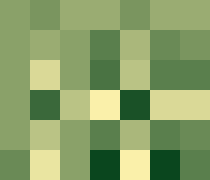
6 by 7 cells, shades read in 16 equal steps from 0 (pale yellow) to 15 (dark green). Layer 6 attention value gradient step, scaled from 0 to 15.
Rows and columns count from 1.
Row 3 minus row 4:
0 -10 3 11 -10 8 8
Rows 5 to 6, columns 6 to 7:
10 9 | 15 10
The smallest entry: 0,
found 2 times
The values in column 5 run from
0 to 14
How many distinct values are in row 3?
5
